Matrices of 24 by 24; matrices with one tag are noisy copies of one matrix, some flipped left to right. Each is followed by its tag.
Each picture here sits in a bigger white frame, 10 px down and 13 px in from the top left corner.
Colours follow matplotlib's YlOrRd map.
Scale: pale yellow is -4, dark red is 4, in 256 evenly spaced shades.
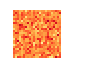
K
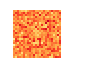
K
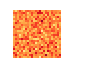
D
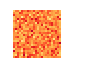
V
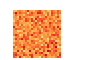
D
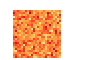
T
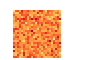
V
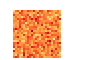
V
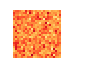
T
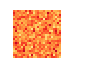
T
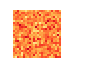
K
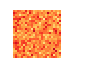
T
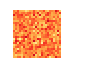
K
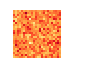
T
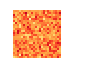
T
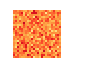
D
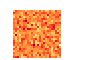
K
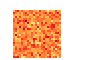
K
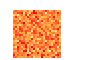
D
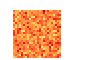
T
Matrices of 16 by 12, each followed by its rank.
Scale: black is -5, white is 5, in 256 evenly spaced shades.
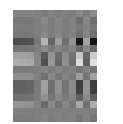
one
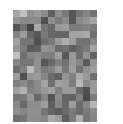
full rank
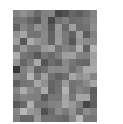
full rank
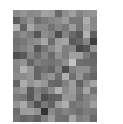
full rank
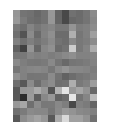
two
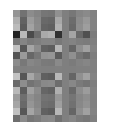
one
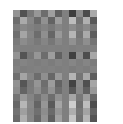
one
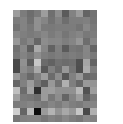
two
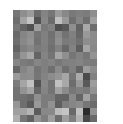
two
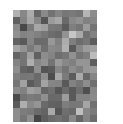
full rank
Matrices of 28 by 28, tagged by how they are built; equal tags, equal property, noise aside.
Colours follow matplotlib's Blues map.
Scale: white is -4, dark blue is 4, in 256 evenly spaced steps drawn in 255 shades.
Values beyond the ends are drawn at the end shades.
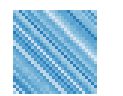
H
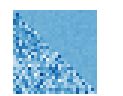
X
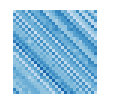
H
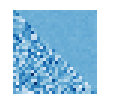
X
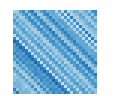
H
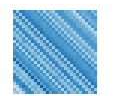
H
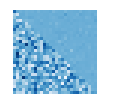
X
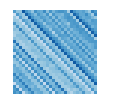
H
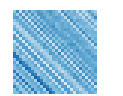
H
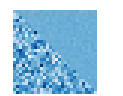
X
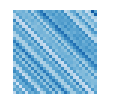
H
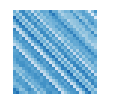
H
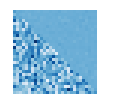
X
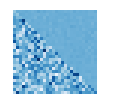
X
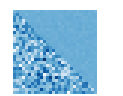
X
